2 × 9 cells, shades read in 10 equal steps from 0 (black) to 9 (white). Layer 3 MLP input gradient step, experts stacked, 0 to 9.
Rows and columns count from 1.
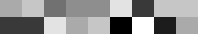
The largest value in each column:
6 7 8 6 7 8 9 7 7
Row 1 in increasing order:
2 4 5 5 6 7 7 7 8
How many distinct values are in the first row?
6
